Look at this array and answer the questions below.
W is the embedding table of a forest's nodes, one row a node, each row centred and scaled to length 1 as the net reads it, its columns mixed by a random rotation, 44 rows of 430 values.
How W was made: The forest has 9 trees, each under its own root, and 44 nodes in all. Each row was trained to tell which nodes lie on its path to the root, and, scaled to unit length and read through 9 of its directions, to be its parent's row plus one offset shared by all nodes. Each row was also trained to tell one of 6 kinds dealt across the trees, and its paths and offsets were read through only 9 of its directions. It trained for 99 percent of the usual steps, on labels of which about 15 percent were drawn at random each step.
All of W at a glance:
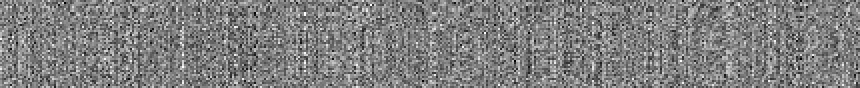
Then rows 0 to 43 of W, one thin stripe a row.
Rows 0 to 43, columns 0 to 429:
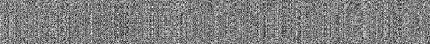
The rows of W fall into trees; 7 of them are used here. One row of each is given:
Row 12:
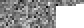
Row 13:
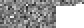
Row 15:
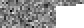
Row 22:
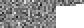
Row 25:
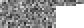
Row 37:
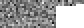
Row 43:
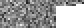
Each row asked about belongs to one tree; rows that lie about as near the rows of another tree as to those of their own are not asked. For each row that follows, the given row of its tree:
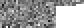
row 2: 12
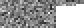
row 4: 25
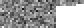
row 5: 25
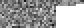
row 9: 12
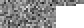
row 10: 43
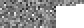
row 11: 22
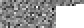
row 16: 22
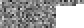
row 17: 37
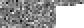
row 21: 15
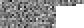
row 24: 37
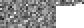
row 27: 13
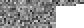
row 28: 43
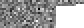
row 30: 22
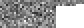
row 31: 22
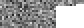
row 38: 37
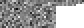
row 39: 12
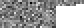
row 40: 22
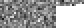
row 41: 13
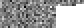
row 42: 37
